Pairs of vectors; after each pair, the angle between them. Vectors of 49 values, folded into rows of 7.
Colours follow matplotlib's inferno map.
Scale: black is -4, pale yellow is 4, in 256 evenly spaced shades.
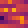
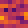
nearly opposite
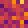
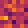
partly aligned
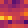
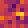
partly aligned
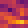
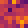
partly aligned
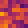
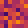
partly opposed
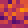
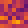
nearly opposite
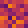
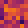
partly opposed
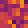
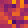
nearly parallel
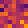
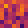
partly opposed
